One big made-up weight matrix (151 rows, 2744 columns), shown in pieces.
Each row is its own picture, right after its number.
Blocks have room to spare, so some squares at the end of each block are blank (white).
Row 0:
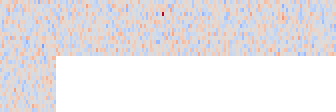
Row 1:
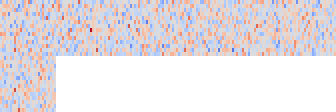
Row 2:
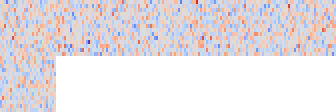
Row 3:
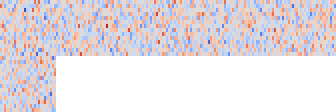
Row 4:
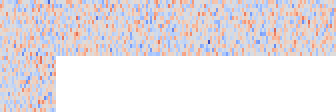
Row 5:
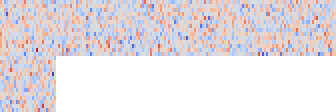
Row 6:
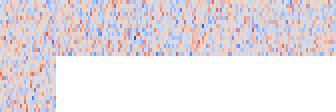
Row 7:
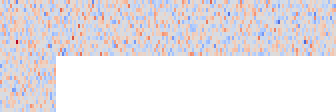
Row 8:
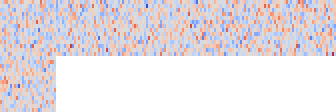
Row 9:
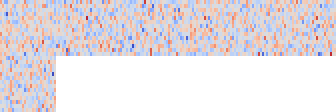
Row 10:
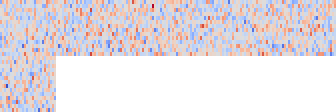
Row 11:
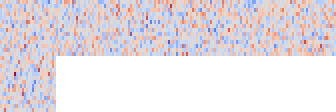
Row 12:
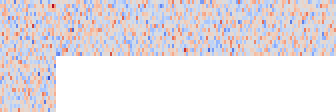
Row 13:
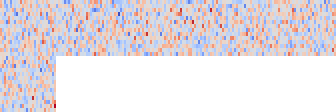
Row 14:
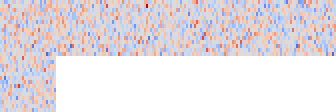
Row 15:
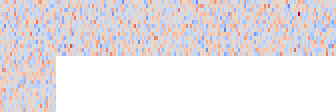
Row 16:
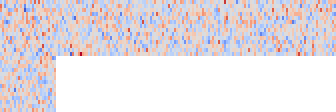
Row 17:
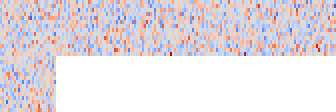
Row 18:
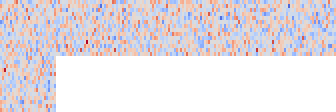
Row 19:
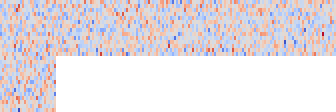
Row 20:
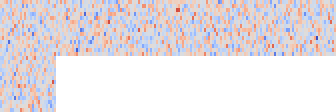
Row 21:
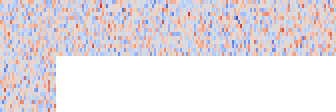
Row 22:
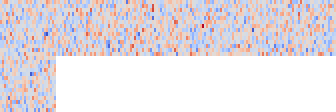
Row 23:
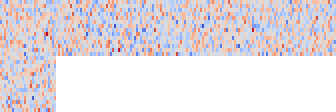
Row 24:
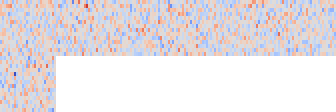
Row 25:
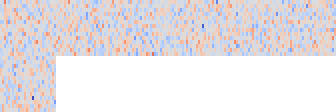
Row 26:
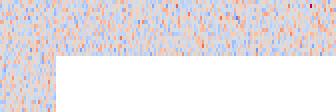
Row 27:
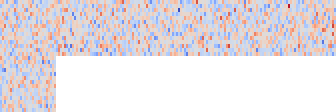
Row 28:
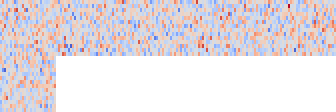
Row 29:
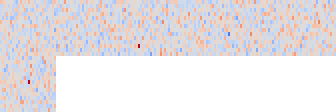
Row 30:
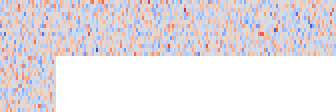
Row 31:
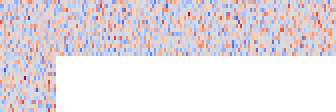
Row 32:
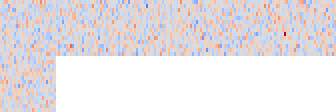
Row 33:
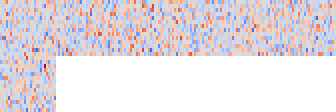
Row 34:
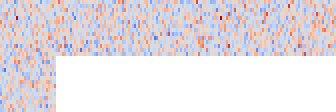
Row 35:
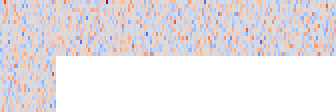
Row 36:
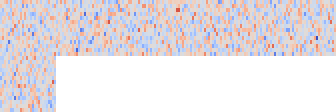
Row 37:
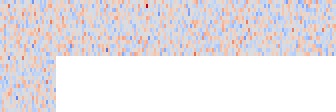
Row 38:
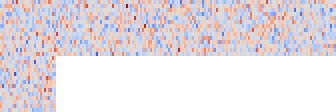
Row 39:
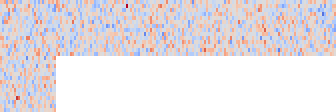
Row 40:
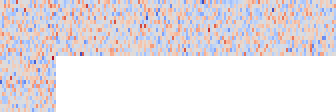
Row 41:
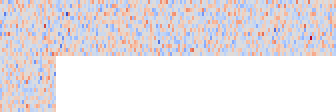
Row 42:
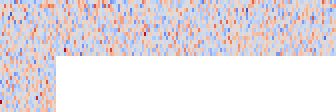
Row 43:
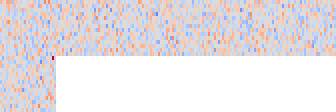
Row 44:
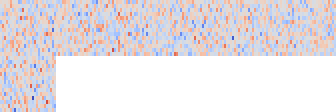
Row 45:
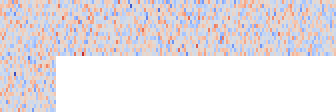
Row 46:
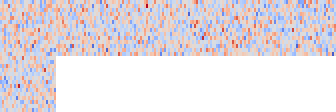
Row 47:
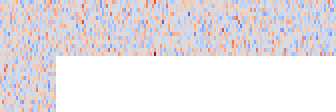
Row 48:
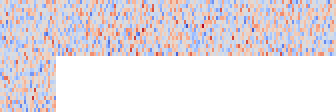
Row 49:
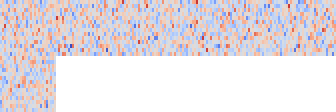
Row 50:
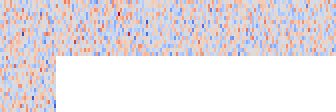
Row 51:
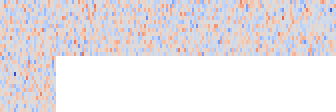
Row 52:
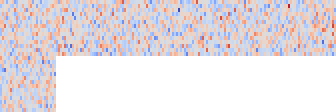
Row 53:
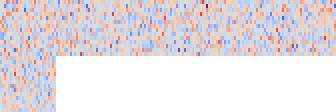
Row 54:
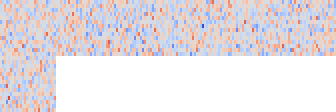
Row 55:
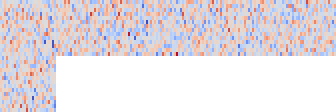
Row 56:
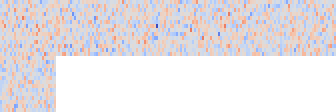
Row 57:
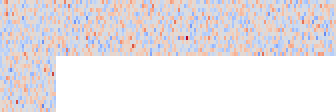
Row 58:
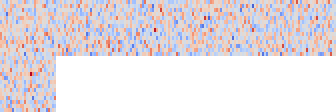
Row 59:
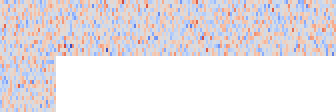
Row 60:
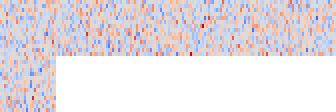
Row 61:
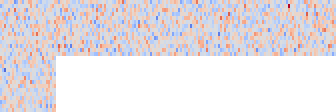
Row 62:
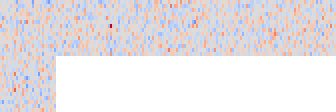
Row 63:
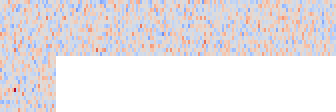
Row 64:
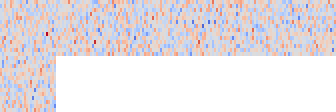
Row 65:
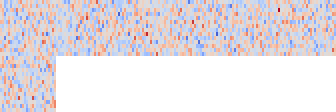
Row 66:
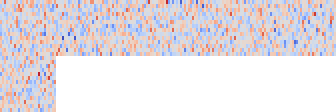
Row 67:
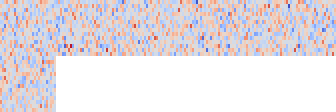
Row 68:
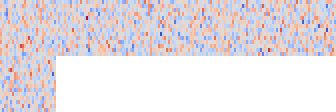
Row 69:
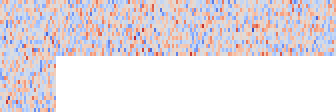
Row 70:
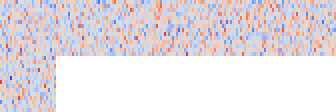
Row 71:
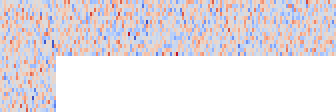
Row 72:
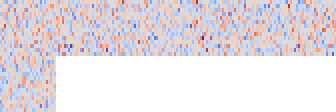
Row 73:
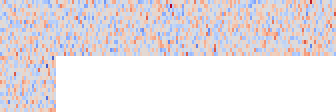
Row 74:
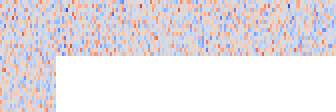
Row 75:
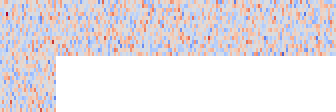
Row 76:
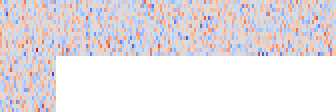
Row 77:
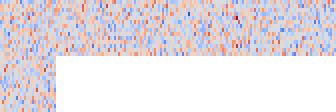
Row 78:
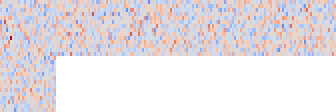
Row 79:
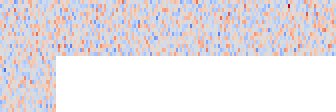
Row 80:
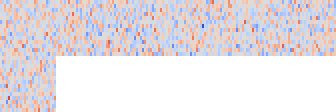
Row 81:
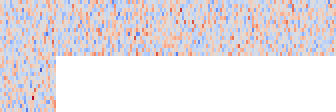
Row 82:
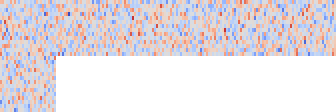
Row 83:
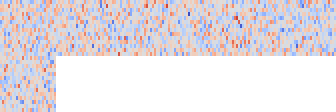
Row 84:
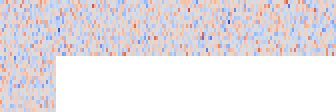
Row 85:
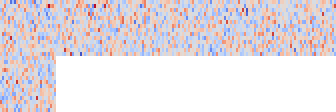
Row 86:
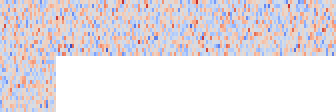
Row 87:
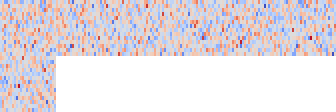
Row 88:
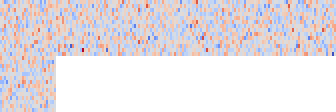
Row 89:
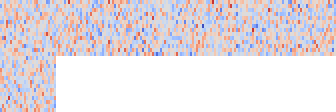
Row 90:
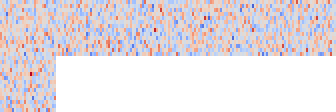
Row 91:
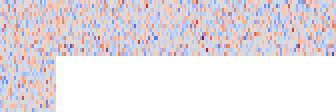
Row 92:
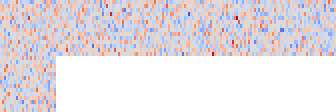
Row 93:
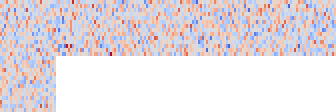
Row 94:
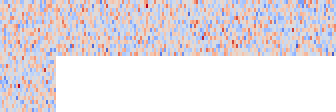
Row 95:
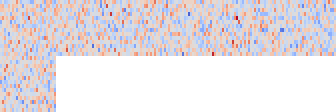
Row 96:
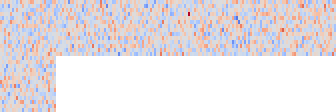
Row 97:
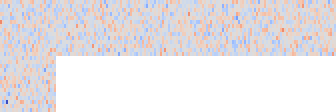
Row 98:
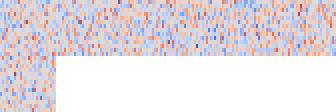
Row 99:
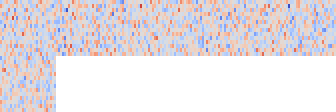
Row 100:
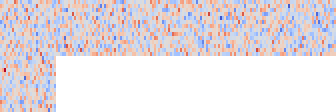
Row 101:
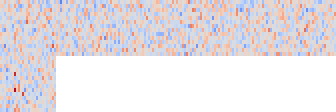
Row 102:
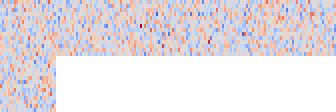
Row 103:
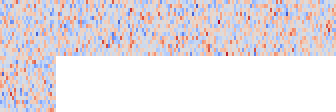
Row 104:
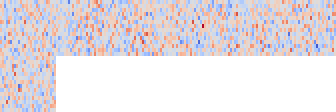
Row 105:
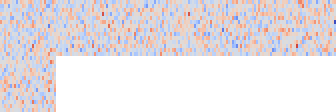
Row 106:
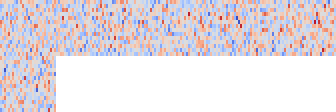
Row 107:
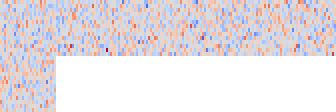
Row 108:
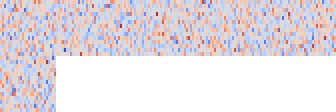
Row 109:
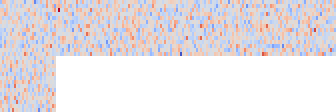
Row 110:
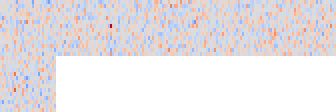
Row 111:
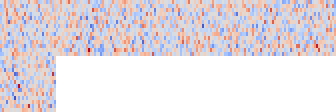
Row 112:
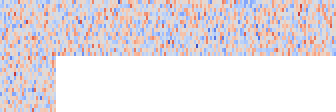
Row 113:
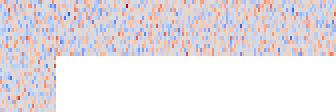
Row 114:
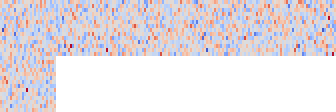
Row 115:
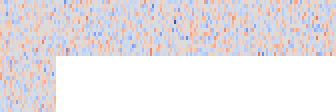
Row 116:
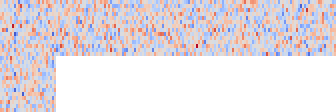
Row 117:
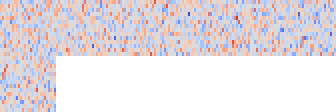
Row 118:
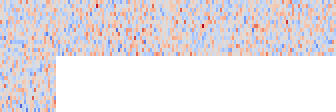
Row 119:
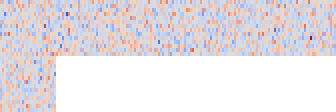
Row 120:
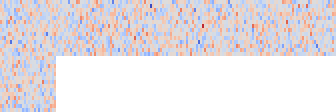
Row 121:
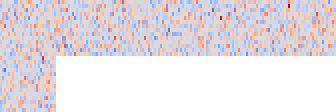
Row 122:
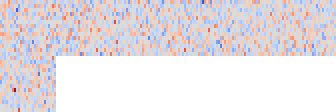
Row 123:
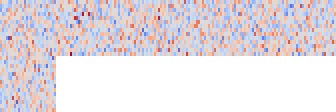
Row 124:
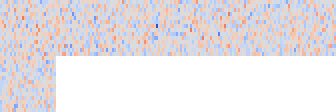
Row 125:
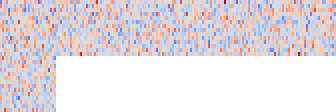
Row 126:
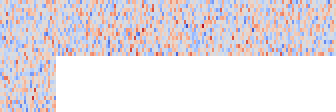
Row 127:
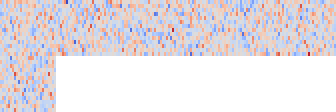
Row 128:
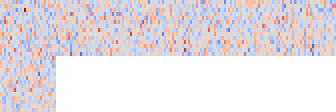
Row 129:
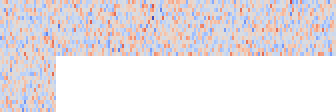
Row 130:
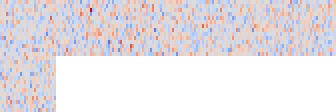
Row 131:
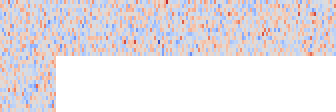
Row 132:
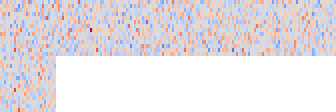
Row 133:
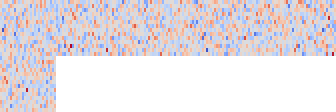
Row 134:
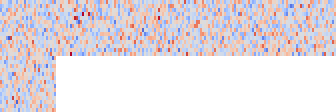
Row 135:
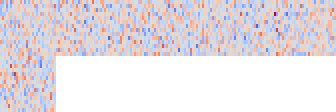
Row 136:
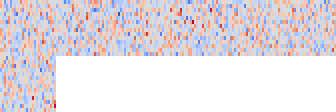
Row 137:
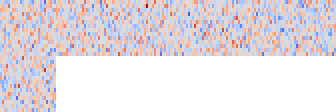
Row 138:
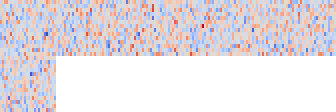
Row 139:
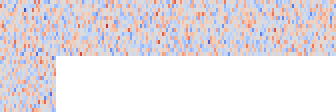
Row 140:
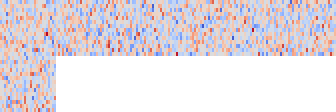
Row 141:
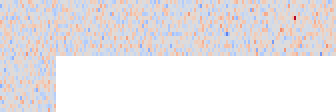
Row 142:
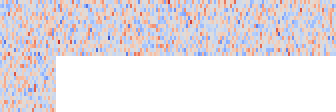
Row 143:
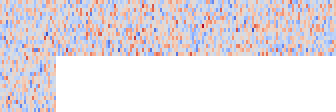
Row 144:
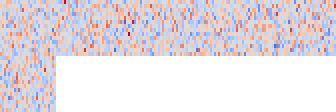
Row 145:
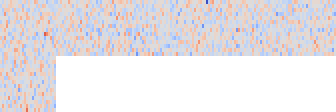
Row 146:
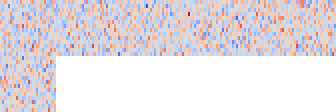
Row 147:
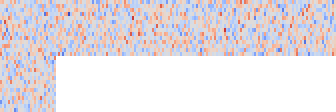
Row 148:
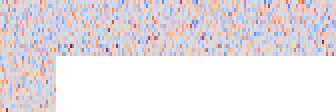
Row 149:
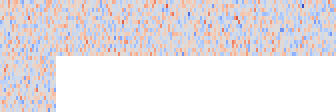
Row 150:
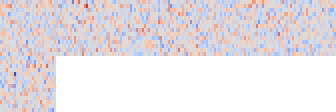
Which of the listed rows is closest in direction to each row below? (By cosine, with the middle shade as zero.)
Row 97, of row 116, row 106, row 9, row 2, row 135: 106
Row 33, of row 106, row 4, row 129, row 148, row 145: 129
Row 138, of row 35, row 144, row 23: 144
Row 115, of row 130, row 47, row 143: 47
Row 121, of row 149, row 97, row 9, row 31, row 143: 31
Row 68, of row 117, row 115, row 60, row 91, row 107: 115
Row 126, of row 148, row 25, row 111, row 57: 57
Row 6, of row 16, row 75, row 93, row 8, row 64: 64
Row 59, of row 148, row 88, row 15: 88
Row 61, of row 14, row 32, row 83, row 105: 14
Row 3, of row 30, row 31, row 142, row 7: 7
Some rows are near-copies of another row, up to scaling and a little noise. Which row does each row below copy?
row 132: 1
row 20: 36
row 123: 134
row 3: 139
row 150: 24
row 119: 41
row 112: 98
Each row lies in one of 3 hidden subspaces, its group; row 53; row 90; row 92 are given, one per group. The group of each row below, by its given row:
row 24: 53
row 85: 53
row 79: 92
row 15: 92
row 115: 90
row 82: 53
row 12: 53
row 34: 92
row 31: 92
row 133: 92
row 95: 92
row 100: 92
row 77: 92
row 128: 53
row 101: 53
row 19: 53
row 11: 53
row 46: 92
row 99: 92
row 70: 53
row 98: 53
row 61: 92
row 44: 90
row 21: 92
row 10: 90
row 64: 90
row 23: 90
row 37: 92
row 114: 92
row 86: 92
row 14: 92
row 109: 90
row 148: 92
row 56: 92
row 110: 53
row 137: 92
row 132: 53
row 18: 92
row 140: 90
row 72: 92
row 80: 90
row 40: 53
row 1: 53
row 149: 92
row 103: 53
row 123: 53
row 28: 92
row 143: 90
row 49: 92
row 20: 90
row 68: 90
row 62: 53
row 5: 90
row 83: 92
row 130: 90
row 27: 92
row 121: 92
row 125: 53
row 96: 92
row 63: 53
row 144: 90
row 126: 90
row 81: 90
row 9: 90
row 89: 90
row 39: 53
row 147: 53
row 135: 53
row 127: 53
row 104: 90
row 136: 90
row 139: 53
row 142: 53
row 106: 92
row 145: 90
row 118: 90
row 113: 53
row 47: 92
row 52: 92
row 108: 53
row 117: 92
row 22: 90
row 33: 90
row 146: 92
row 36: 90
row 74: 92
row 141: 92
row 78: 53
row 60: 90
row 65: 90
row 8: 92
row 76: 90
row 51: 53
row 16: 53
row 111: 90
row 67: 92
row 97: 92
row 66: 53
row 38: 53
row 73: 53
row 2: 92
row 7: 53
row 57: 90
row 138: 90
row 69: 90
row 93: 92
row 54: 90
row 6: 90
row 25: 90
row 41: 53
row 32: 92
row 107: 92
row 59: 92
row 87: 92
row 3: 53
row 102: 53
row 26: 92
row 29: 92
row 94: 92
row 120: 90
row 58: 90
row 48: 90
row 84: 92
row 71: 90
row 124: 92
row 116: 53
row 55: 90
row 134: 53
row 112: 53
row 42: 53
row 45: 53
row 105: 92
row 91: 92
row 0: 53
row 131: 53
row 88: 92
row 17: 90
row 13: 90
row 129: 90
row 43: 53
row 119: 53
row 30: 53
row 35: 90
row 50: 90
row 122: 53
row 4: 53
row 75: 90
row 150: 53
